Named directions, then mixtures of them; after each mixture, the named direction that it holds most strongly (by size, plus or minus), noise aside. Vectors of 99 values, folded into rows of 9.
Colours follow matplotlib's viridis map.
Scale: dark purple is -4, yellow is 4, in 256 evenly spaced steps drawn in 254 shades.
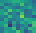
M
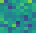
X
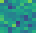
X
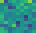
X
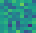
M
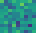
X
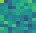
X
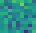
M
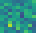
M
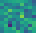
M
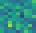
M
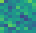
X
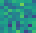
M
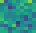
X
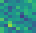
M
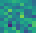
M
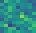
M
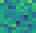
X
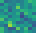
M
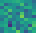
M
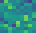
X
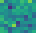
X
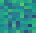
M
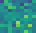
X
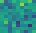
X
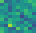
M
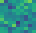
X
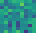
M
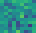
M
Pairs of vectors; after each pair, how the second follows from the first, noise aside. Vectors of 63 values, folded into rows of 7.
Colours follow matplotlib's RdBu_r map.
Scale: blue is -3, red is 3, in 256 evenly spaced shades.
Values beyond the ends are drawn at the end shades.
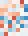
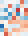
reversed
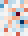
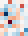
reversed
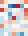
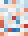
reversed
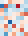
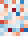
reversed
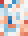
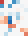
partly zeroed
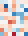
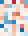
reversed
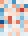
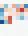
partly zeroed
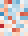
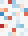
partly zeroed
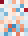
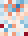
reversed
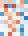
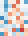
reversed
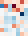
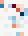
partly zeroed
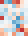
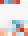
partly zeroed
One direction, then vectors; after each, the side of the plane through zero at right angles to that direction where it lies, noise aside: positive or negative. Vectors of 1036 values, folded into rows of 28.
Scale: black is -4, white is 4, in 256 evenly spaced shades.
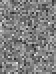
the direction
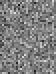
negative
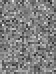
negative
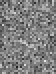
negative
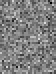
negative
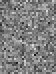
negative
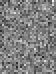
negative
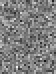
positive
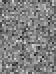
negative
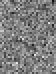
positive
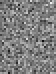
negative
